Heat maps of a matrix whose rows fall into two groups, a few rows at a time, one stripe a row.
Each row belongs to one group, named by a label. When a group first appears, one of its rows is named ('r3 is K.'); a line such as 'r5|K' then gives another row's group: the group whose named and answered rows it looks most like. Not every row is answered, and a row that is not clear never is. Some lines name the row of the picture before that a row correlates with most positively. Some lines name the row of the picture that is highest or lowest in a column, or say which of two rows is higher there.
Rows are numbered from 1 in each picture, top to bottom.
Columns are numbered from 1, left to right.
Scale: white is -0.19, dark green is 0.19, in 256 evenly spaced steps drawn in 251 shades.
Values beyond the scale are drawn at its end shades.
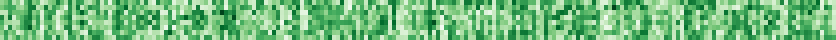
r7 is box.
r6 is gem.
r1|box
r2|box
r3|gem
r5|gem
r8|box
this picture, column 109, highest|5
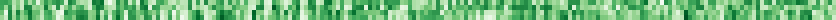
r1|box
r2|box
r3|gem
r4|gem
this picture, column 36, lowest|4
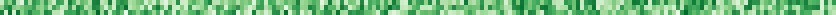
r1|box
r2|box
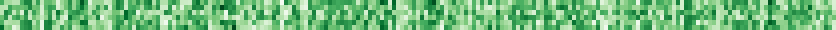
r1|gem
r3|box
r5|gem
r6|gem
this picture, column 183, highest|3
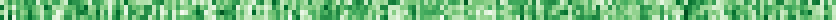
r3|gem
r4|gem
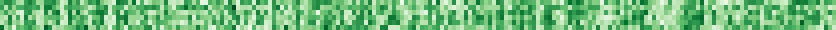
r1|box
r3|box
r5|box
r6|gem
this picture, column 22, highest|6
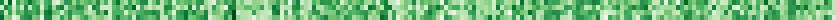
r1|gem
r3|gem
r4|gem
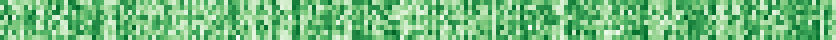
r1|box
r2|box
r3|box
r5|box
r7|box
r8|box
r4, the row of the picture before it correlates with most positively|1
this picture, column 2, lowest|4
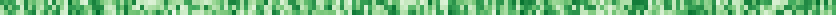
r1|box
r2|box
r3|box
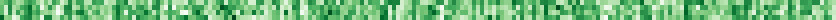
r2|gem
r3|gem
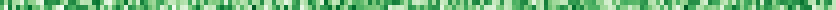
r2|gem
